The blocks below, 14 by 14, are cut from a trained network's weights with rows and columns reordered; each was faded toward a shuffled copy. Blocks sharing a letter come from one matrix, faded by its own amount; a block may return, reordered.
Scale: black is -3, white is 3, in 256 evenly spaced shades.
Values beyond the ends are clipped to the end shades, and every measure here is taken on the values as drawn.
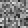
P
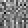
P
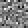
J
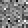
J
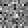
J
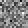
P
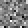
J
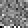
P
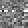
P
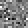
J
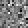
P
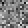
P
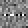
P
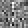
P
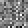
P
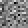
J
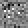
J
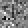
J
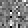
J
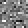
J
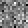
J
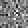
P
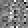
J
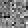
J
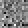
J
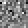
J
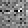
J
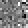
J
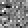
J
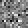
J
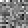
P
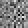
P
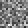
P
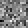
P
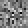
P
